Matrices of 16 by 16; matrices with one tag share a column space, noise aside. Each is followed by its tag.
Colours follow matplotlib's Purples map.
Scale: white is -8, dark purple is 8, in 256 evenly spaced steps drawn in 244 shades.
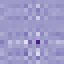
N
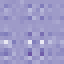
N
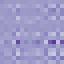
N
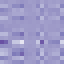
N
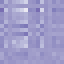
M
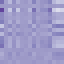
M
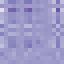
M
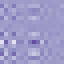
N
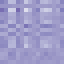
M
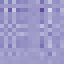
M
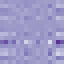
N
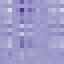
M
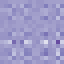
N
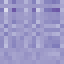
M
